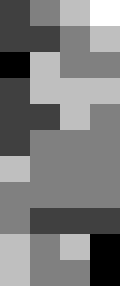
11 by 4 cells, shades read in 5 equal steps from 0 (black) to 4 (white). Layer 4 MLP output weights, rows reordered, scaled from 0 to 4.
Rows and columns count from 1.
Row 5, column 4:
2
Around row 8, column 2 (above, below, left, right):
2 1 2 2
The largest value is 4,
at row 1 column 4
